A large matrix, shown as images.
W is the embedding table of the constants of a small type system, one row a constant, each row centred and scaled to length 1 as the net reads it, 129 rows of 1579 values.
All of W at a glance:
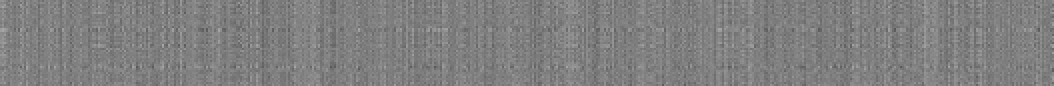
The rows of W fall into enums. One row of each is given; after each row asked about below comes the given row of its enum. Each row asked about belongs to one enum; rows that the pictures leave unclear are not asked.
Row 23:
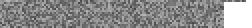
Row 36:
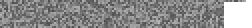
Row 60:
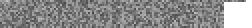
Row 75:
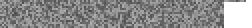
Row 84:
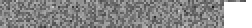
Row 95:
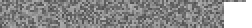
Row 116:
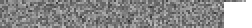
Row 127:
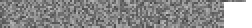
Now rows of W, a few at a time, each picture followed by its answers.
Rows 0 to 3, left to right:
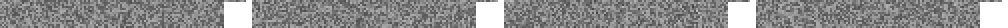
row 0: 75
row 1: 36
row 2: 60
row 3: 95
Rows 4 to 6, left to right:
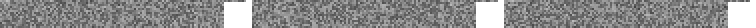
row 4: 60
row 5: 95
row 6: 23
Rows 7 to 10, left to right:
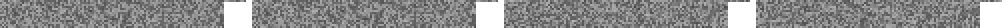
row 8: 75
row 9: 23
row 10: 36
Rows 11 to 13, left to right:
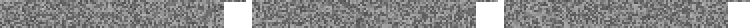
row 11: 23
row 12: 36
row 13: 95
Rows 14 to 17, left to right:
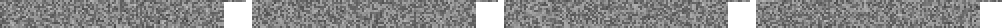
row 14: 127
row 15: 75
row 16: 95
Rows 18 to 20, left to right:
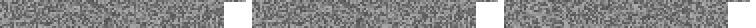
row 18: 36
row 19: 36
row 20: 95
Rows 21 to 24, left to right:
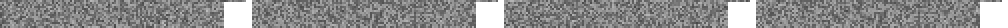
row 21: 127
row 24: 75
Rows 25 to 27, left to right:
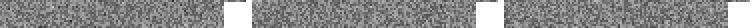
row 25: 84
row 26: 60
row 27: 127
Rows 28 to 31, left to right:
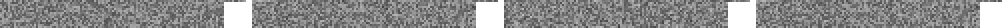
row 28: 36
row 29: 23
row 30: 127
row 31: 23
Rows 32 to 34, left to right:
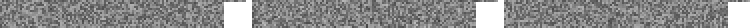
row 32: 95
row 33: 127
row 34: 36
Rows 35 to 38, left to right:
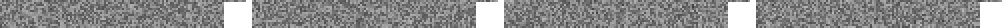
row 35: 95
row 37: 60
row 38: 127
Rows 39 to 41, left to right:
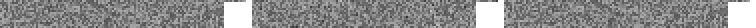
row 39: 36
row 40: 84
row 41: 36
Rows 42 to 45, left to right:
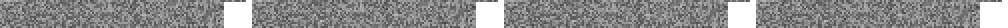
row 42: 23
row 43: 23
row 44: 23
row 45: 23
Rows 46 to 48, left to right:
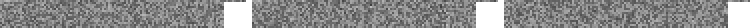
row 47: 60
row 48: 75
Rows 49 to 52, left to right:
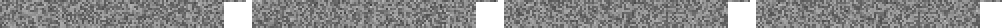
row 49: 95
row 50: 60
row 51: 75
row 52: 75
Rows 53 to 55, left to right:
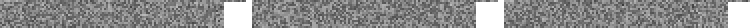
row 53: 23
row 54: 95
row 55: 60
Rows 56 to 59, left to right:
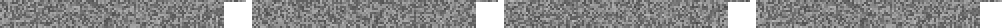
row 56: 36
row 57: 75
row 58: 23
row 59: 36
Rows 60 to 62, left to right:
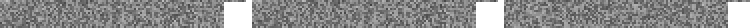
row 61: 60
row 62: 95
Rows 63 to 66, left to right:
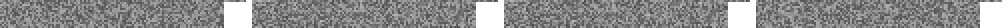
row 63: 75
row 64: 23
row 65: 23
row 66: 95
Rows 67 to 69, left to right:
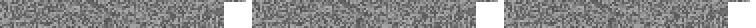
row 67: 36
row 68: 36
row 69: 36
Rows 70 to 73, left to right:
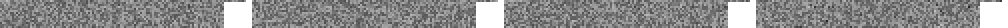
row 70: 60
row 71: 36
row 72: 23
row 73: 84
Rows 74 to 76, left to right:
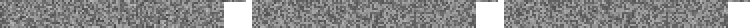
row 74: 127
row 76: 75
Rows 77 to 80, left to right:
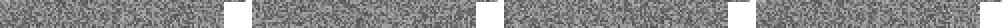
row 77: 60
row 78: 36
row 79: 127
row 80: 60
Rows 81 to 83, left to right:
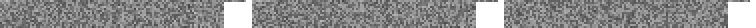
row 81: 60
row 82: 23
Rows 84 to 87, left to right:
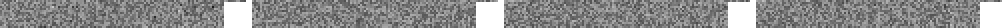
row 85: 36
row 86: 23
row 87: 60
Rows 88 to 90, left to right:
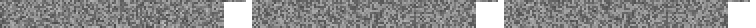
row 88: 127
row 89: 75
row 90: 75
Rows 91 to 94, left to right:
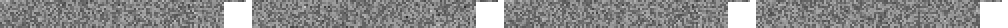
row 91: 60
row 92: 84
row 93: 60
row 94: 75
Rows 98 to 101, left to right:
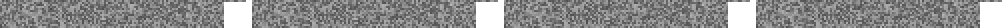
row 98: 95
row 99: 95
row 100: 95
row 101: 95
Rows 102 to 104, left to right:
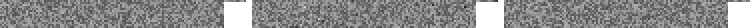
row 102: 75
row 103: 84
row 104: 95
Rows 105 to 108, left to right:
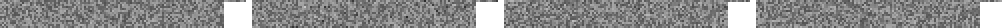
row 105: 75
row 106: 84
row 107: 23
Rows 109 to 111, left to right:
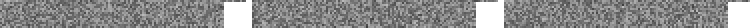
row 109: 23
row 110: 127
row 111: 60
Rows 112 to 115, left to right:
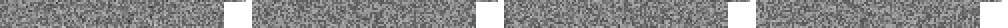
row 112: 116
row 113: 75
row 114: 127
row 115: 36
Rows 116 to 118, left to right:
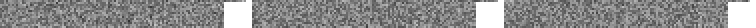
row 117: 127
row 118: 60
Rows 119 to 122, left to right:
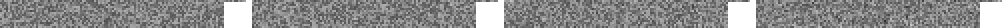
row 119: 36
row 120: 95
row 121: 60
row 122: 116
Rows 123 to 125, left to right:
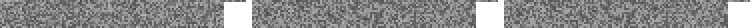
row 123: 23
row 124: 75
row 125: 75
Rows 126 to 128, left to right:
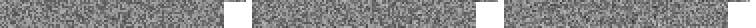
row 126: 75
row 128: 116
